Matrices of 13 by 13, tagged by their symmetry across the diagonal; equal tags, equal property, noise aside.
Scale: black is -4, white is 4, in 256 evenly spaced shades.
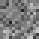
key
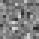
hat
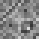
key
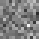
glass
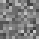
glass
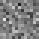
hat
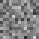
glass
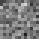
glass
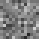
hat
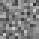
hat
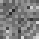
key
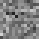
glass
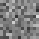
glass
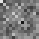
key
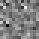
hat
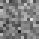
hat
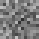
key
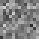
glass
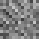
hat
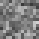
glass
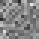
key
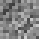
key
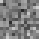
key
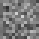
glass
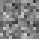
hat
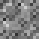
key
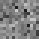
glass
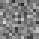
hat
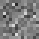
key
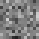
hat
